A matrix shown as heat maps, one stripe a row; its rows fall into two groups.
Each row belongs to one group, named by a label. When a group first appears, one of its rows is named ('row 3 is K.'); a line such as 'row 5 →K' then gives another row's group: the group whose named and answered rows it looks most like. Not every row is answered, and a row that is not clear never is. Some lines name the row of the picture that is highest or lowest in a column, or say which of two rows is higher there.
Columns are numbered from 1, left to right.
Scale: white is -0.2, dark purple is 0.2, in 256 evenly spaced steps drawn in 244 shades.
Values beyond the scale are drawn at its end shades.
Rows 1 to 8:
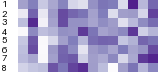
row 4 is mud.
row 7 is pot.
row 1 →pot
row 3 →pot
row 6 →pot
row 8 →mud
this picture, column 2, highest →3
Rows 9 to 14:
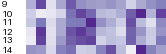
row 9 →pot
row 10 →mud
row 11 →mud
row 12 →mud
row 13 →mud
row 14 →pot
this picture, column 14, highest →10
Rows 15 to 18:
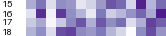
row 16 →pot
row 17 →pot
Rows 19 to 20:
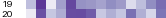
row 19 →pot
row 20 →mud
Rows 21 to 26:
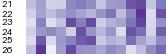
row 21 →mud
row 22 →mud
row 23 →mud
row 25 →mud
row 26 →pot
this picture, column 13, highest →26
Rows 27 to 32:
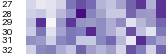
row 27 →mud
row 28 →mud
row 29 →pot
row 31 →pot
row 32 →mud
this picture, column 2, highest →29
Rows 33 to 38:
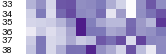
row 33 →pot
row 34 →pot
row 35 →mud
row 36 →mud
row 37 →pot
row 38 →mud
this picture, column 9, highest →37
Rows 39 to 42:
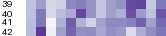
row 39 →mud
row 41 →pot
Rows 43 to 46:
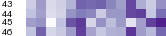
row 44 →mud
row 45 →pot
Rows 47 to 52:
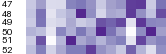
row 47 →mud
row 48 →mud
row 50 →pot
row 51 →pot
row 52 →mud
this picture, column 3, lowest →51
